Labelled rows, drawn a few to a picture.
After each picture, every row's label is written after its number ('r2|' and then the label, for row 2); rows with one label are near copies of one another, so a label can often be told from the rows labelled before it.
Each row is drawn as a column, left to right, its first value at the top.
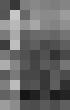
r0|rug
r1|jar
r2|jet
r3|jet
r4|jet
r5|jet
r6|jet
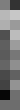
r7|jet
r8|jar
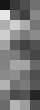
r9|jar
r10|rug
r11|rug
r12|jet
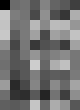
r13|jar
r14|jet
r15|jet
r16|rug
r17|jet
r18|rug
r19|rug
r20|jar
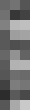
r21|jet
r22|rug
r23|rug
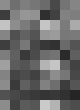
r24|rug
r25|jet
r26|jet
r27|jet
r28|rug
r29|rug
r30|jet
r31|jet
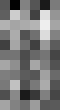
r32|rug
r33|jar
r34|jet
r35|rug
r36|jar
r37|jet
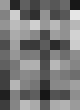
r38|jet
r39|jar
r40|rug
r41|rug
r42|jet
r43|rug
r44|rug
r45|jar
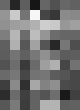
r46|jet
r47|jar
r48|jet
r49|jar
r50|rug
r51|rug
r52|jet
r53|jet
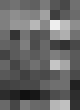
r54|jet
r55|jet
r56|jet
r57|jet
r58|jet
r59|rug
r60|rug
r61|jet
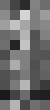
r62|jet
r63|rug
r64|jar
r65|jet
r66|jet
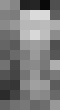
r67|jet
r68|jet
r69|jar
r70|jar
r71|jar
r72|rug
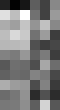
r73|jar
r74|jar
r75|jar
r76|jet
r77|rug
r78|jet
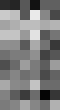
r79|jar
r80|jar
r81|rug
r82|jar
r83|jet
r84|rug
